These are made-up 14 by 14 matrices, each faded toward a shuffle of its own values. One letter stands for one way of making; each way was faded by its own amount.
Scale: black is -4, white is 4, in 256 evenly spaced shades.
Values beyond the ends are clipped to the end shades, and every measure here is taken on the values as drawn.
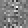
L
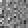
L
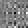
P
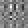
P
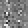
L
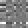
P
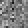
L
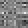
P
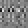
P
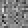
L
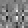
P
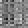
P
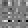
P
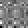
P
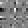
P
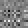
P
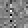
L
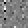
L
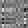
P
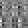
P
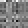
P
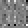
P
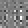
P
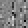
L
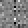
L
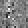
L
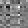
P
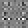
P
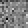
L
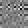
P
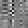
P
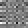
P
